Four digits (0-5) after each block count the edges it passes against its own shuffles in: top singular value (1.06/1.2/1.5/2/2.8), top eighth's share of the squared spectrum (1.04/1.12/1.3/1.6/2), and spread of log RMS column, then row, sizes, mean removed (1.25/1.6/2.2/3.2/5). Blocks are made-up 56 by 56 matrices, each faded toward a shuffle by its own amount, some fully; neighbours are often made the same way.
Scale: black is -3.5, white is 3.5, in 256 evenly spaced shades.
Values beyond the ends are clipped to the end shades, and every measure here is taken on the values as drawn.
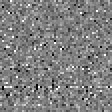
2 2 0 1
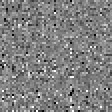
1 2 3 2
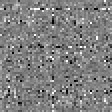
2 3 2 3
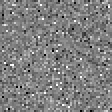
0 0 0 0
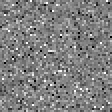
0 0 0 0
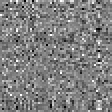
4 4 2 2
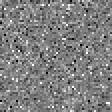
2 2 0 0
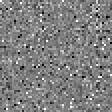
2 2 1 0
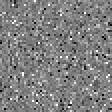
2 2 0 0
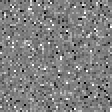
0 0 0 0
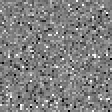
0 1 0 0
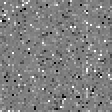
2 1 0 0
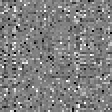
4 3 2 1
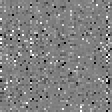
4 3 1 1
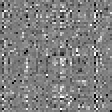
4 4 3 2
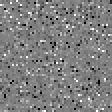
0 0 0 0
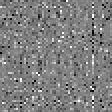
4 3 2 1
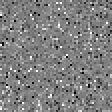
0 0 0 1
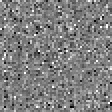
3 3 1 1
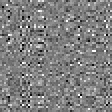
4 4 3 3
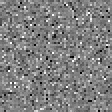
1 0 0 0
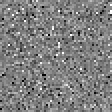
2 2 0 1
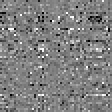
4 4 2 3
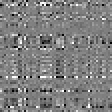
4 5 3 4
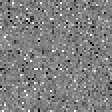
2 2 0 1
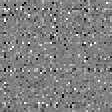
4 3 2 2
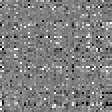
4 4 3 3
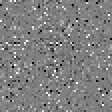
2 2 1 0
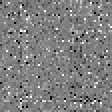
3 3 1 1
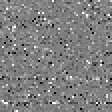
2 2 0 1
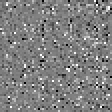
3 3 2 2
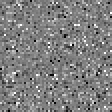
3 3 1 1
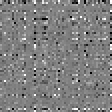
4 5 3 3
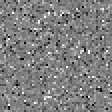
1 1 0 0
